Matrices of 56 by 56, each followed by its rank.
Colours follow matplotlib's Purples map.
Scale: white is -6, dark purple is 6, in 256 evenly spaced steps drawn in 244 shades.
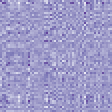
five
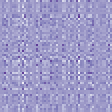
three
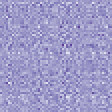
five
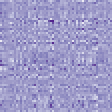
five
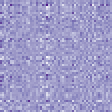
five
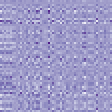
three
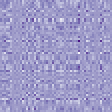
three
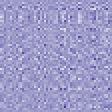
five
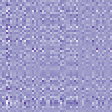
three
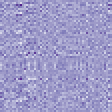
five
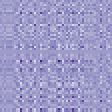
three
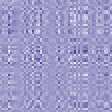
three
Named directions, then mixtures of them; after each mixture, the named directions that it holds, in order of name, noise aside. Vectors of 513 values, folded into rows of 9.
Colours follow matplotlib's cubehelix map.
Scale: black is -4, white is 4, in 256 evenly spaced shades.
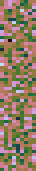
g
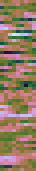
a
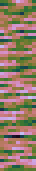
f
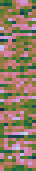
f, g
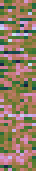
a, g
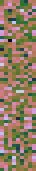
g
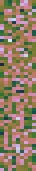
g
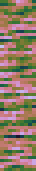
f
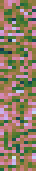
a, g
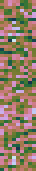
a, g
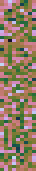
g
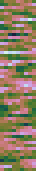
a, f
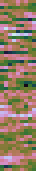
a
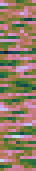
a, f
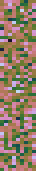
g
